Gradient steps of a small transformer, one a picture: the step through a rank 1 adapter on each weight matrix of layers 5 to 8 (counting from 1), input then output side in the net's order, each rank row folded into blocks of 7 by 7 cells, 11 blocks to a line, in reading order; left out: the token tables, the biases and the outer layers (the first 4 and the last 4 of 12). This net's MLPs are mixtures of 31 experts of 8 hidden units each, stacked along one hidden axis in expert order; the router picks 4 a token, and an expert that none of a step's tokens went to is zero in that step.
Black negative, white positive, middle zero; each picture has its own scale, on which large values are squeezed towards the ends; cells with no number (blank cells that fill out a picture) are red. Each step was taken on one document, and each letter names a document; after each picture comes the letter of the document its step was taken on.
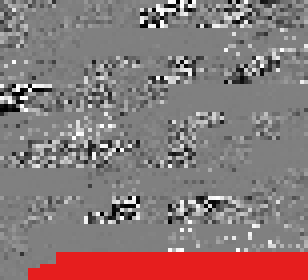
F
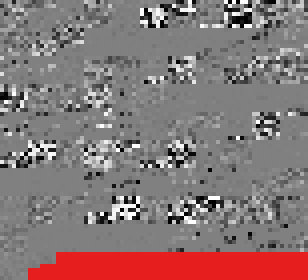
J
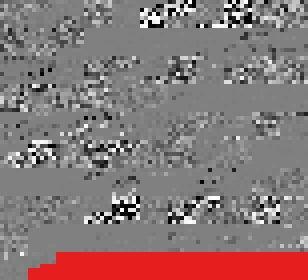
F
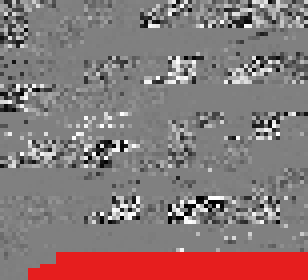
J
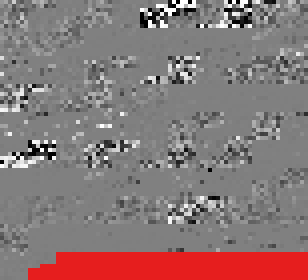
J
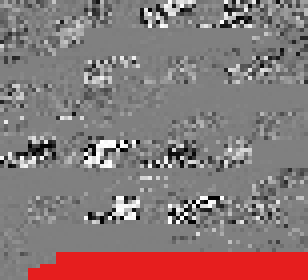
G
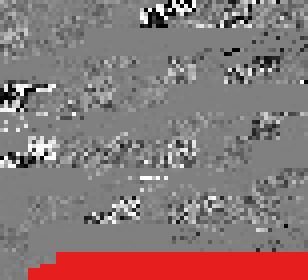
G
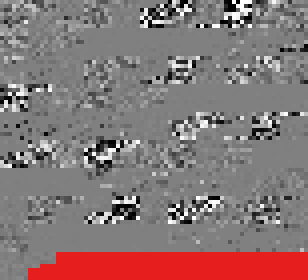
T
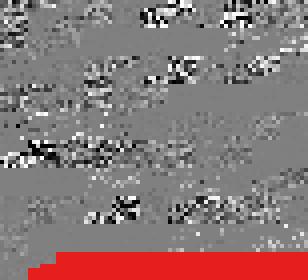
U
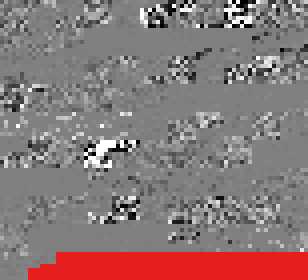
U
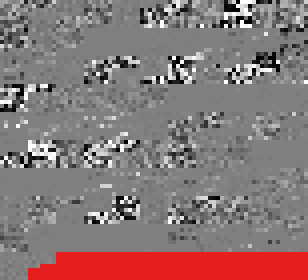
U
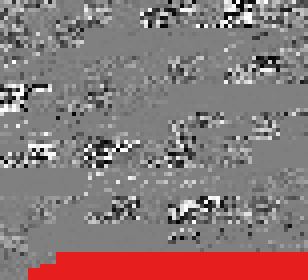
T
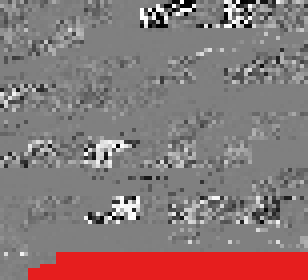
G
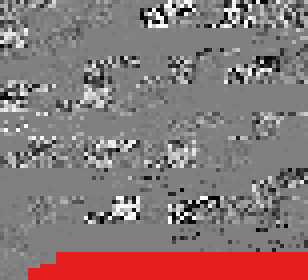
G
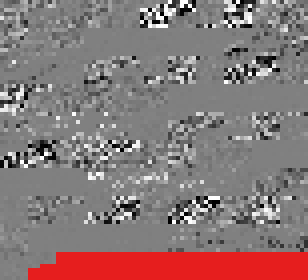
U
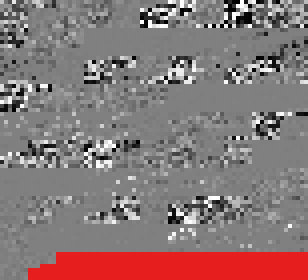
T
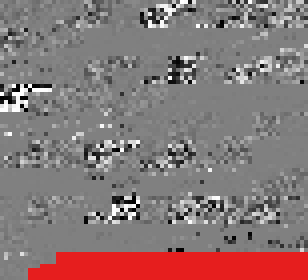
J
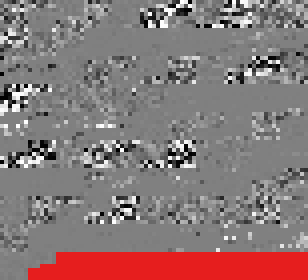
J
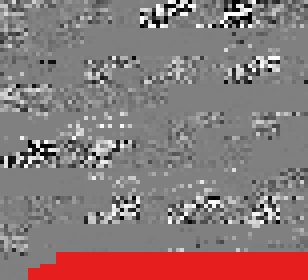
F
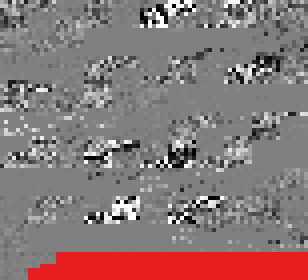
G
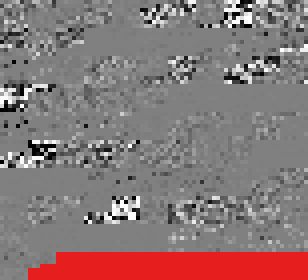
U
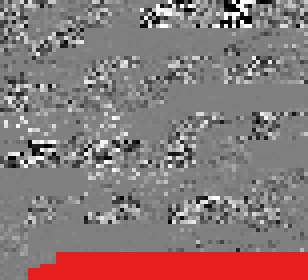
T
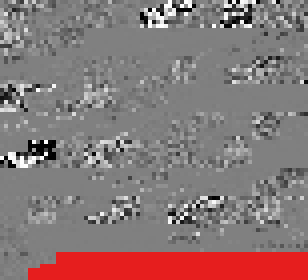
G
